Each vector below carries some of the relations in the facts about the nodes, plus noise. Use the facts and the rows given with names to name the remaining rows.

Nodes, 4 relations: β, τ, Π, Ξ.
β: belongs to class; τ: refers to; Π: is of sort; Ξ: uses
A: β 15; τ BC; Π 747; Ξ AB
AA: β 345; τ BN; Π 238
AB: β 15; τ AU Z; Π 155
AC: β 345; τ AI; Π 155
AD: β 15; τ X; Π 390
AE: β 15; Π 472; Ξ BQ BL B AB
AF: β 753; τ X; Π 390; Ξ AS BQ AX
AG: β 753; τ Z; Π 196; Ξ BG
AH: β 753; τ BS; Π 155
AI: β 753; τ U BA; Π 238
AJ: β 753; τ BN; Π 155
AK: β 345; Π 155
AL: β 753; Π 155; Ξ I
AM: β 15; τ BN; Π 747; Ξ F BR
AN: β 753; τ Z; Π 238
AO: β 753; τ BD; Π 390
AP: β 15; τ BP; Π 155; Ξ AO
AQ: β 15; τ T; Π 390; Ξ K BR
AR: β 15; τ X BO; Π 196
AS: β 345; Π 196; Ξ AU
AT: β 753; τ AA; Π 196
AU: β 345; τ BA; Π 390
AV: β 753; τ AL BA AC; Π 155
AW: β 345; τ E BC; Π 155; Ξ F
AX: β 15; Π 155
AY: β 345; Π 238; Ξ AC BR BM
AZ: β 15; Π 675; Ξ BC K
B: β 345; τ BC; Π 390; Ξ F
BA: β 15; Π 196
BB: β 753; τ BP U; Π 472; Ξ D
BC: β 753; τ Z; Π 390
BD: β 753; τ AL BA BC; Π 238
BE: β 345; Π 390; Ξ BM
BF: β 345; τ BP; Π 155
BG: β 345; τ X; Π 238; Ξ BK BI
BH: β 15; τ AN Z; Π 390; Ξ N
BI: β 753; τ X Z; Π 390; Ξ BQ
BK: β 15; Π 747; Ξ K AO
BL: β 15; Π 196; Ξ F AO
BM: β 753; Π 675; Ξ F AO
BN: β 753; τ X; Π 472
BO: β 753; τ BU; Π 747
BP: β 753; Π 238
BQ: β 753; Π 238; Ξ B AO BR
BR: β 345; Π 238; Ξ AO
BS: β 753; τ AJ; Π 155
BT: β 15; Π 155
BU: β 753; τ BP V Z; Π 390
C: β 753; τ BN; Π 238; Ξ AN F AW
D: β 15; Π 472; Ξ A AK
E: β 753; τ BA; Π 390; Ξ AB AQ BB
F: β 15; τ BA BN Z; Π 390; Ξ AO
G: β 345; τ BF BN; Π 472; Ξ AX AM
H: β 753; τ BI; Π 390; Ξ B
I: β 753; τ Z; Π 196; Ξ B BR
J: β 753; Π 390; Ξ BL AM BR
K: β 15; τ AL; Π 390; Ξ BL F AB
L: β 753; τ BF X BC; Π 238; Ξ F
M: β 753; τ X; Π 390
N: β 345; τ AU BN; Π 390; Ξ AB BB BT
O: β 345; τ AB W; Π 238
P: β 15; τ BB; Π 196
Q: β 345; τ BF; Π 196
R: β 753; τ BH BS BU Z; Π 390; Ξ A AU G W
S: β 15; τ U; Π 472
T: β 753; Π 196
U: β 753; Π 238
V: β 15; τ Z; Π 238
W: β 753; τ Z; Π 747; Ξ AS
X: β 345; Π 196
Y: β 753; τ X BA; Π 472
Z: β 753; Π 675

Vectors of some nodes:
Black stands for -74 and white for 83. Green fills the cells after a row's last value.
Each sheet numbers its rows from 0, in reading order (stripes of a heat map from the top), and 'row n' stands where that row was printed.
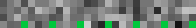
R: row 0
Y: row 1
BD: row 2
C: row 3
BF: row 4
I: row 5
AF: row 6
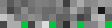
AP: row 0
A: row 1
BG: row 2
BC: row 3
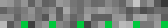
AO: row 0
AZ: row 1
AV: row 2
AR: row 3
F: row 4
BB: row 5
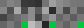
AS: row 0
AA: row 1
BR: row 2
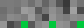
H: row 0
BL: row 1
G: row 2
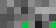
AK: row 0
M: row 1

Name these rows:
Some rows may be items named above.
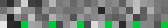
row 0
BN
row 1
AM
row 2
K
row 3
V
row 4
BI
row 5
AV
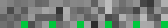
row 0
BR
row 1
AR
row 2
E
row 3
BI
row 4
AW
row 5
AM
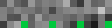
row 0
D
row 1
AC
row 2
U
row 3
X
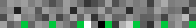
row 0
AN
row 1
AX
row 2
Z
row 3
AJ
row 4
BH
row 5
BG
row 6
BU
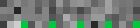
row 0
BH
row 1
Q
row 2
B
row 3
L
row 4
O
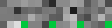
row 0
AB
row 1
BP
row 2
BC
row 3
R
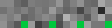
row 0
BO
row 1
H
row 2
AW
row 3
AG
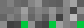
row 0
J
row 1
AL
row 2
W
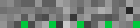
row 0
BO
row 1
BT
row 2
BA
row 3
AD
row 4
AG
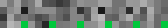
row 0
AU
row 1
T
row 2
N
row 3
BC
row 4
I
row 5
AI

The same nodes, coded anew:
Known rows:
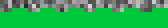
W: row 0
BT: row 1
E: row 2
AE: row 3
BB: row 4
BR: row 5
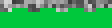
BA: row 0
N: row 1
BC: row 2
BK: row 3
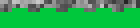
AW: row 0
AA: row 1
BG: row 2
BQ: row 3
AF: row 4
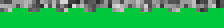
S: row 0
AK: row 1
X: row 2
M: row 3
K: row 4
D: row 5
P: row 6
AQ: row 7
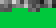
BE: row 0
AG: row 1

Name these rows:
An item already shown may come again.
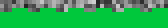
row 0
Y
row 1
G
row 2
AC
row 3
BN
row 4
BT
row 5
F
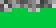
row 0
BT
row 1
BP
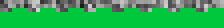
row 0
F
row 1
BA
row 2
I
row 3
BT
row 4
N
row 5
BF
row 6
AM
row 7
AI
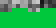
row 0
AW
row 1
Z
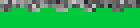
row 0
B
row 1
BT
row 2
AP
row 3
R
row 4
AN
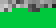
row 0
AL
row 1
O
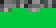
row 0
BH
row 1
V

